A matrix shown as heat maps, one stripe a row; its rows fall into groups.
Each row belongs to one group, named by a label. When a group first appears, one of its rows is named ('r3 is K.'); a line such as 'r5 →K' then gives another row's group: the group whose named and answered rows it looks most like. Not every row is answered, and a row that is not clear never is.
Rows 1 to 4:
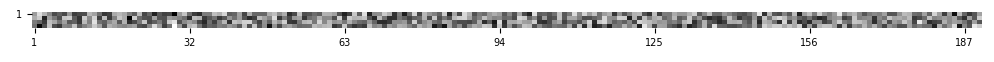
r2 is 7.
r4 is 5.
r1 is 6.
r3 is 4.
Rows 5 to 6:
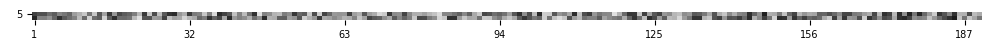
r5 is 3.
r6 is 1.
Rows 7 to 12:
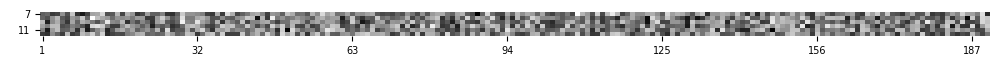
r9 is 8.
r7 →4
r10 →6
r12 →3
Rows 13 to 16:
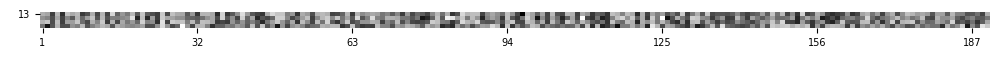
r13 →7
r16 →5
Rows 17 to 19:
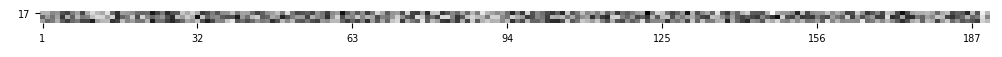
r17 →6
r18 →1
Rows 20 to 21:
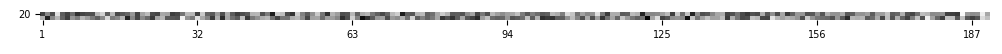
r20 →1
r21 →8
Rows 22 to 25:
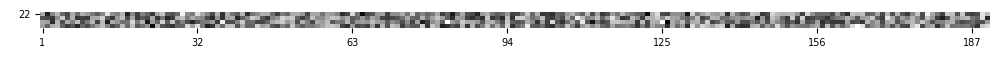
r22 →8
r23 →4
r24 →7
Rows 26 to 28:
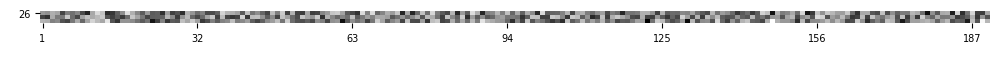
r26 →6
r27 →3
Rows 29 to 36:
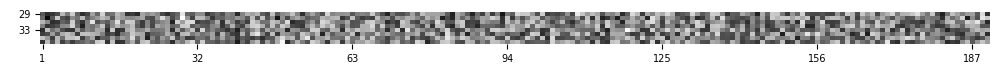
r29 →4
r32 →4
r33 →1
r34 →3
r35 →7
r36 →1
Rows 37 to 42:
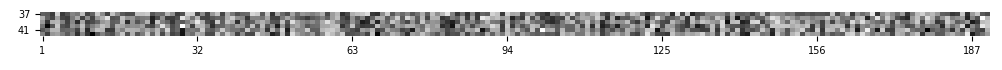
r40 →5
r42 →8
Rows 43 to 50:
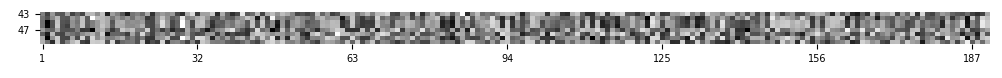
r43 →3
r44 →5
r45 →5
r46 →5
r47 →6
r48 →3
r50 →7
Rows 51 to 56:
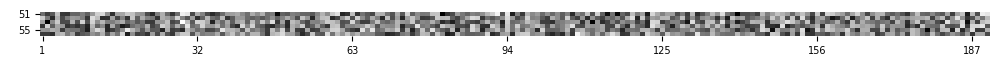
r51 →5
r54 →1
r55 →6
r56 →4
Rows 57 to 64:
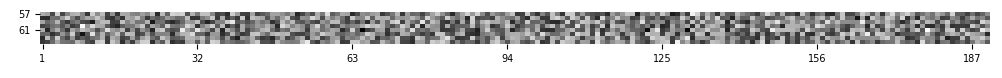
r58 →3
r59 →6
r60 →3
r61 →8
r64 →1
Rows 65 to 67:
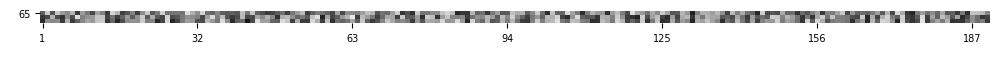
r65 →1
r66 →3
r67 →3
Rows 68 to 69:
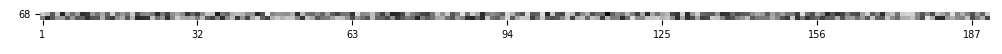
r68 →7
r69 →4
